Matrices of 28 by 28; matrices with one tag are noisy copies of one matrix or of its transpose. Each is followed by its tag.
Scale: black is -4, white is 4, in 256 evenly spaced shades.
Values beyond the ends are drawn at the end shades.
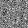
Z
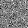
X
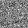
Z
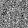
Z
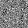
Z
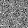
X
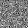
X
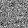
Z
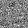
Z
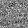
Z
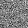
X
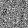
Z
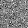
X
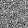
X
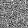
X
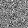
X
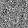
Z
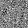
Z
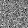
X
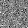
X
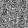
Z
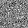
Z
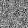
X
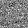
Z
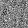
Z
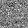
Z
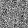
Z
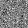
Z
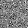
X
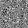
Z
